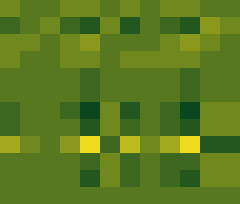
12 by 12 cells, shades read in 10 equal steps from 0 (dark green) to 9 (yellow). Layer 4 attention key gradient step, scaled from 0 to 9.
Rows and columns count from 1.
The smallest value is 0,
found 2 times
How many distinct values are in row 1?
2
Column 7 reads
4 1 3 4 3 3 1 2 7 2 2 3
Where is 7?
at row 9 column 7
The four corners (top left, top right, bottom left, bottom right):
4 3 3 3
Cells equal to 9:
2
